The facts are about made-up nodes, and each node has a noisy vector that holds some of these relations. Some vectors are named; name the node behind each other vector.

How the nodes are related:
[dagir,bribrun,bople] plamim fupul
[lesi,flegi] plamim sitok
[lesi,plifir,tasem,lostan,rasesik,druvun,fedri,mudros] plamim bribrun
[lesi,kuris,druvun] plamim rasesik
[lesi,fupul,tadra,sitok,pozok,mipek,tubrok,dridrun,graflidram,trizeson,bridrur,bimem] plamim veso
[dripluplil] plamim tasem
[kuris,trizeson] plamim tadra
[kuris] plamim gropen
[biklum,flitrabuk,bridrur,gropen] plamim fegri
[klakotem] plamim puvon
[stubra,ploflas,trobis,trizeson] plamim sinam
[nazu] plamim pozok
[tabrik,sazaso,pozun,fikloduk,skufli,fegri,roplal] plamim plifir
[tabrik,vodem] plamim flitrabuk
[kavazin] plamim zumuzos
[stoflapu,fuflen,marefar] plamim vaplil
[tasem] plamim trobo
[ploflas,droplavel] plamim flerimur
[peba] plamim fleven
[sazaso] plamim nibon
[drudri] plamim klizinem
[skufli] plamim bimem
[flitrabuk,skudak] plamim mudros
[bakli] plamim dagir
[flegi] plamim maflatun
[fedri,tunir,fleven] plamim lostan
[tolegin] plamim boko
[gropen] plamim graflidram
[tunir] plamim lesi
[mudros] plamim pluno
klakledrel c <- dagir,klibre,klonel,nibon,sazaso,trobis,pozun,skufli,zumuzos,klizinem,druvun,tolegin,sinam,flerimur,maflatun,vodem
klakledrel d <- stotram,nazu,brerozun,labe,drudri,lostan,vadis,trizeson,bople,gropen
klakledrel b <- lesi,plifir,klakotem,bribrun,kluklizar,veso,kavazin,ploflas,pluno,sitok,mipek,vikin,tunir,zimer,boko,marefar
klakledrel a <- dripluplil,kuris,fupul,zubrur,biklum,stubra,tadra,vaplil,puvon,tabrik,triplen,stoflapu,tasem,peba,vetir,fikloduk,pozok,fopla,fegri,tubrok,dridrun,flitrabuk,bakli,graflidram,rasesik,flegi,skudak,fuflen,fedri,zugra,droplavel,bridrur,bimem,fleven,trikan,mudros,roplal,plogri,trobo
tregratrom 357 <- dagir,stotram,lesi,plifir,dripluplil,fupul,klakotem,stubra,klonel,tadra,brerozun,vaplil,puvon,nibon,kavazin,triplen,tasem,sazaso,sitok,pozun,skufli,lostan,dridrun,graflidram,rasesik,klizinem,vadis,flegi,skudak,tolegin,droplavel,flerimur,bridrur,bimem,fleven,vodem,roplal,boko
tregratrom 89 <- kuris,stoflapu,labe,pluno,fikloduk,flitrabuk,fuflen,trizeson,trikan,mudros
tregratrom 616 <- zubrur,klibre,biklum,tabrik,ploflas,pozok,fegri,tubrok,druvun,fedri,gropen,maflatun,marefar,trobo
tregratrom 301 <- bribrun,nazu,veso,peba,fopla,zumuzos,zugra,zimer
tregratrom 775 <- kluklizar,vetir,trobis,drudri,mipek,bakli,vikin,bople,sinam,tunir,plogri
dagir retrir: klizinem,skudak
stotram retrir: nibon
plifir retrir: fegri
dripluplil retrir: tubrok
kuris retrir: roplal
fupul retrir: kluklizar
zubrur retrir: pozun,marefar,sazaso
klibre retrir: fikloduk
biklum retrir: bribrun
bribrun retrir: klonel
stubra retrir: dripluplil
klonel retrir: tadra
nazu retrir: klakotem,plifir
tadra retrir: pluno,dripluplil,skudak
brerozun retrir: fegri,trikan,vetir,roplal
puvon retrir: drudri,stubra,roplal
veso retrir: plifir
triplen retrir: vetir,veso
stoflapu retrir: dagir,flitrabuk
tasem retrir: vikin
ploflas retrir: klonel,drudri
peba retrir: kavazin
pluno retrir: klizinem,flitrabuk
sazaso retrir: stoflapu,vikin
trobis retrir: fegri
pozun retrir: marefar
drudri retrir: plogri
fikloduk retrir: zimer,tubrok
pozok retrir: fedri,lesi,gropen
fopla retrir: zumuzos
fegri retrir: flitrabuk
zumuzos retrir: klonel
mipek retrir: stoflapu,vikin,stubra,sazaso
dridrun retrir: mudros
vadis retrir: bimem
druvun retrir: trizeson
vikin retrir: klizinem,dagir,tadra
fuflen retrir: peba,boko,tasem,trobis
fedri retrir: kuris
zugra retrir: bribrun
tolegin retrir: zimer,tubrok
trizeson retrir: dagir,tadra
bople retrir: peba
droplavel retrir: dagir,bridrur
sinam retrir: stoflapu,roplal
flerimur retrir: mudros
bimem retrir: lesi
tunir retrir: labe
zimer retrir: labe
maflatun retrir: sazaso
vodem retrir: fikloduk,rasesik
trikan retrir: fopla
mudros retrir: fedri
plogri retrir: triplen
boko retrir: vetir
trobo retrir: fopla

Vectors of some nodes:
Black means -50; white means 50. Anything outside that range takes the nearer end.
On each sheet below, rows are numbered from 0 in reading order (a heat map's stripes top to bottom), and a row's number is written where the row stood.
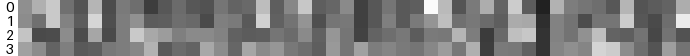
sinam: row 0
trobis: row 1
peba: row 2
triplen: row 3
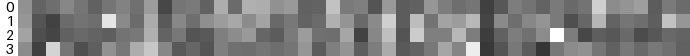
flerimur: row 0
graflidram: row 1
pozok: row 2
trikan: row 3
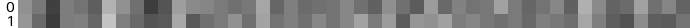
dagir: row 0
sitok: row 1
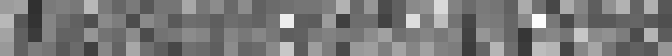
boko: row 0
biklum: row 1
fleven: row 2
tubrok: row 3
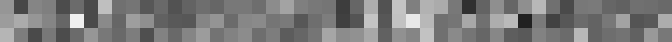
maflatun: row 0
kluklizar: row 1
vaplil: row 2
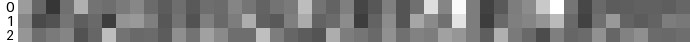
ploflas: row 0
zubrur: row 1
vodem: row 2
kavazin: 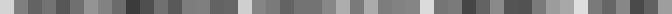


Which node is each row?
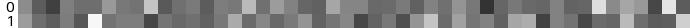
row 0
dridrun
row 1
mipek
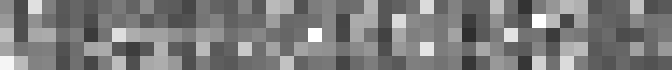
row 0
labe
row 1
gropen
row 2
nazu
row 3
klizinem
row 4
zumuzos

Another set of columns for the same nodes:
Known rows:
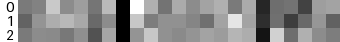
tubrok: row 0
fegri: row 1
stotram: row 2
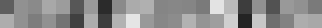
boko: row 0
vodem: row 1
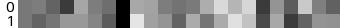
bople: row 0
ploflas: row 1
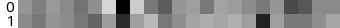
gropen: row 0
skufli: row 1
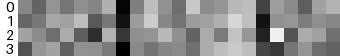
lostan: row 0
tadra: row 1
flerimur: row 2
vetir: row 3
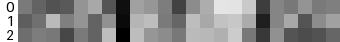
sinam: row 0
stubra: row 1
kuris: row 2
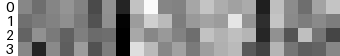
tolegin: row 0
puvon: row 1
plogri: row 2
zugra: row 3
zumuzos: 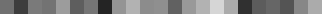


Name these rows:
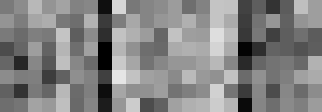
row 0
marefar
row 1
nibon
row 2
pluno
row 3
flitrabuk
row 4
bribrun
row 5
tunir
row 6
veso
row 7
klonel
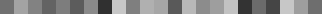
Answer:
kluklizar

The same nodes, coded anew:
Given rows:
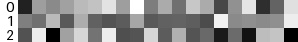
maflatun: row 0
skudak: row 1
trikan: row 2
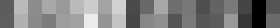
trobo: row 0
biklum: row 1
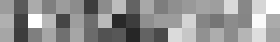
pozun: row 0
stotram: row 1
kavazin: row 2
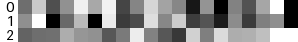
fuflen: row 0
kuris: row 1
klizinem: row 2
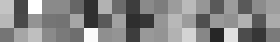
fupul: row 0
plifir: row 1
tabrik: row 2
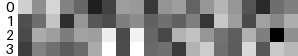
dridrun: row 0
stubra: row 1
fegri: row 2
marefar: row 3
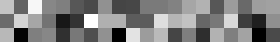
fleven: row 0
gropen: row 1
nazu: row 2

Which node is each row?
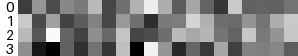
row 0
sinam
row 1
sitok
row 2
lostan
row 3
zimer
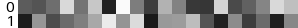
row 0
tolegin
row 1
ploflas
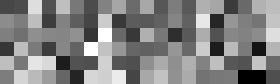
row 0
droplavel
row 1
rasesik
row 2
vodem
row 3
tubrok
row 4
vadis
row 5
pozok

